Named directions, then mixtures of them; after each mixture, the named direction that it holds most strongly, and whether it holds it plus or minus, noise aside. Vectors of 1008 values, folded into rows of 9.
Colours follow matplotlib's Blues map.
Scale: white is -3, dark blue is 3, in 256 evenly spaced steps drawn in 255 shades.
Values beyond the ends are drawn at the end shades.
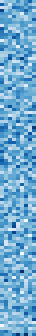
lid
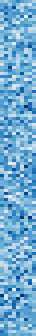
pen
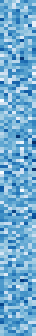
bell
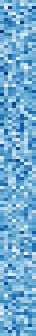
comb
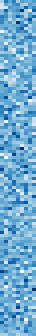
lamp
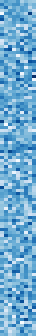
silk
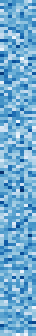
lid, minus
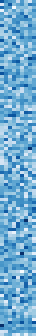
lid, minus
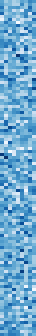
silk, minus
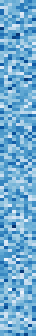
lid, plus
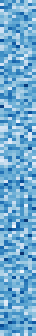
lid, minus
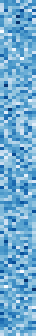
lamp, plus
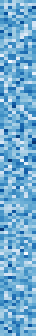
comb, plus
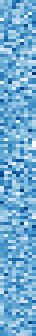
bell, minus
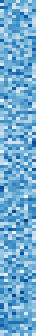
lid, minus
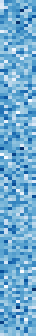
lamp, plus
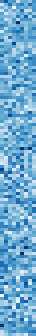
pen, minus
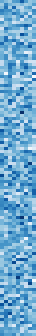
pen, plus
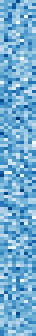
bell, minus
